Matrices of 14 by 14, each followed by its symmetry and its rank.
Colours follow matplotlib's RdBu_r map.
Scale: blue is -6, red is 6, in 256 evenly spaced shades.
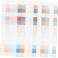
neither, rank one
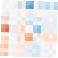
antisymmetric, rank two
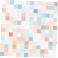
antisymmetric, full rank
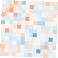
symmetric, full rank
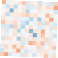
symmetric, full rank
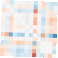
antisymmetric, rank two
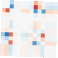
antisymmetric, rank two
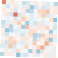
symmetric, full rank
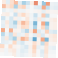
neither, rank two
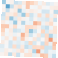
symmetric, full rank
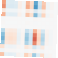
neither, rank one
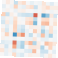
antisymmetric, rank two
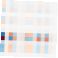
neither, rank one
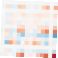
neither, rank two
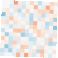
antisymmetric, full rank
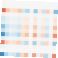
neither, rank one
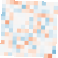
antisymmetric, full rank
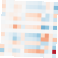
neither, rank two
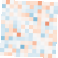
antisymmetric, full rank
